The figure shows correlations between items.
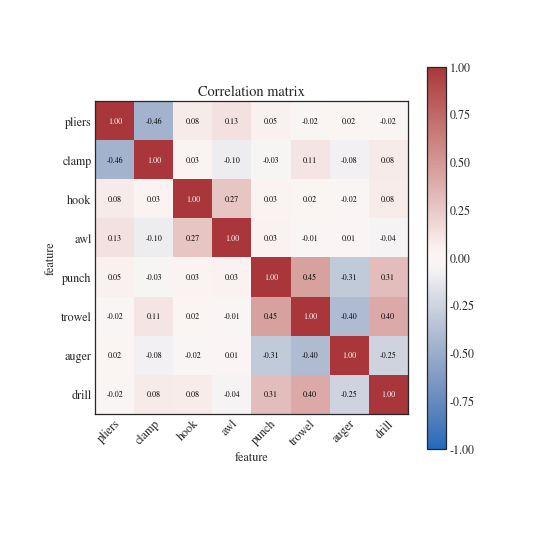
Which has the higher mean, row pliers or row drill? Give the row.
drill
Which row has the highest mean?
drill
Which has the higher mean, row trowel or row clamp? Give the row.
trowel
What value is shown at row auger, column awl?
0.01
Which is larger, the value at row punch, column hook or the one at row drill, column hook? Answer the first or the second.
the second
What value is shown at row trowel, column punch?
0.45
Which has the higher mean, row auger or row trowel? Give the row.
trowel
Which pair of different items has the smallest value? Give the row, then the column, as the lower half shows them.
clamp, pliers
